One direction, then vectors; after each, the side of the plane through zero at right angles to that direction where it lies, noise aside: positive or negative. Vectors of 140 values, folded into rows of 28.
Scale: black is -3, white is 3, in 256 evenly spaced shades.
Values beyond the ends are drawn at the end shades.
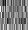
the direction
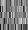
negative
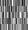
positive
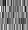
positive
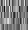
negative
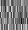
positive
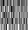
positive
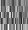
positive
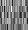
negative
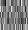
positive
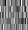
positive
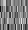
negative
